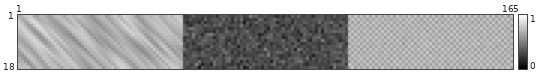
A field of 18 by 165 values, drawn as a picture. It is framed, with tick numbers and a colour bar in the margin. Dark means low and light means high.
It is made of 1 by 3 panels. Panel 1,1: high, slanting down to the right. Panel 1,2: low, fine-grained. Panel 1,3: high, checkered.
